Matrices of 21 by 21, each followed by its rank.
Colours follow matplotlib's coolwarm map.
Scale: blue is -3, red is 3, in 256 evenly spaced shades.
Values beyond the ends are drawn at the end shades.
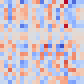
three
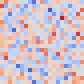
full rank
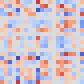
three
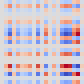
one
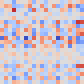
three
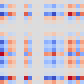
one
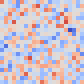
full rank
